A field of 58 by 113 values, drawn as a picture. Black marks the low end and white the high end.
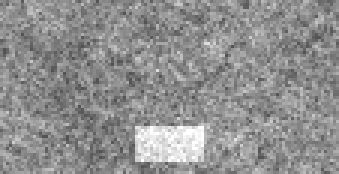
Stripes: none. Ninth with the highest average: bottom middle. Histogram: skewed, a long tail of high values. Odd patch: higher, in the bottom middle.
